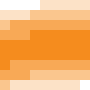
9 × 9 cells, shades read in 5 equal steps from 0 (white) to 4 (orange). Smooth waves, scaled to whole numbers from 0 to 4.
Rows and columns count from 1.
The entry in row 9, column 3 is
1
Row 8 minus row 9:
1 2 2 1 1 1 1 1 2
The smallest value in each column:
0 0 0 0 1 1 1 1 0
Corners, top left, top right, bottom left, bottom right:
0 1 2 0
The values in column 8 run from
1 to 4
